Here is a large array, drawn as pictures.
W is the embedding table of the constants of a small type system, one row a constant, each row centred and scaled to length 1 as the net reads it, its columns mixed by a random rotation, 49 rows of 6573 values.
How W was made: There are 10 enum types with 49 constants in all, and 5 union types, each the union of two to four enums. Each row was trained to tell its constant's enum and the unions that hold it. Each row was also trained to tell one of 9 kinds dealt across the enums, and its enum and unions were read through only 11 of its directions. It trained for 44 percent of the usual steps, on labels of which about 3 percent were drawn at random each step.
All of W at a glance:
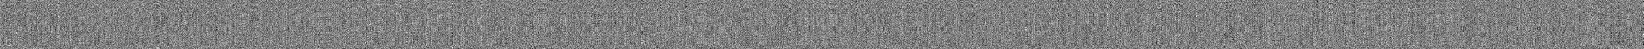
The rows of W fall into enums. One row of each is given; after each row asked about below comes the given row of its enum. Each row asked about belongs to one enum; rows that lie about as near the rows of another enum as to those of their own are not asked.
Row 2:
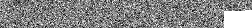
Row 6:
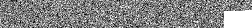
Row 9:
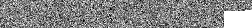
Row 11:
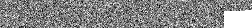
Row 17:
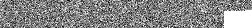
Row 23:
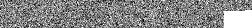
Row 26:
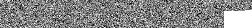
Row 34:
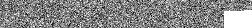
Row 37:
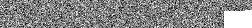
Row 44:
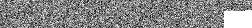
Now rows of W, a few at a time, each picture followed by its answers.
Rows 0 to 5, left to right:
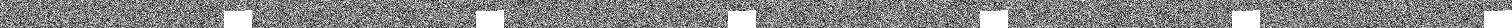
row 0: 6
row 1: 26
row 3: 9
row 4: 26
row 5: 2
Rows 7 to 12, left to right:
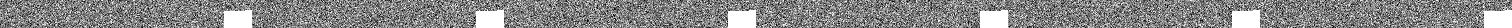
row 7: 2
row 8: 17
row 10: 37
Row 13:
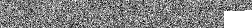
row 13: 26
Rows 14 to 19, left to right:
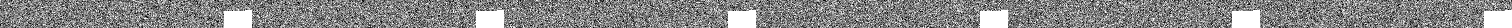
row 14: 23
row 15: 23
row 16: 2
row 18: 6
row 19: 11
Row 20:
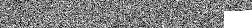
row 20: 6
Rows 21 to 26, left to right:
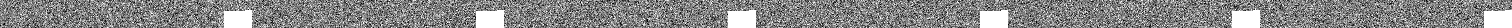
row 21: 23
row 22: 6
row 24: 44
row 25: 2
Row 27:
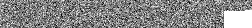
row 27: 37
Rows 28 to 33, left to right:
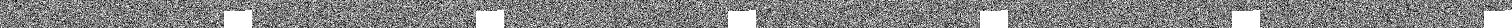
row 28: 26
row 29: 37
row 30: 37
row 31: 26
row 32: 44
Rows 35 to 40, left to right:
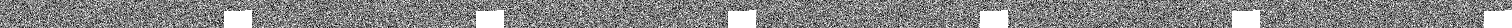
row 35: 17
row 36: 2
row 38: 17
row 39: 37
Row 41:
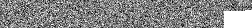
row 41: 44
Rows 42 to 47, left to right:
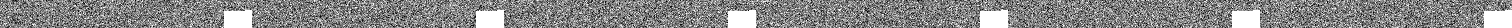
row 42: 17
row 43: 17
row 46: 34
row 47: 9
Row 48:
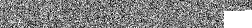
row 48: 23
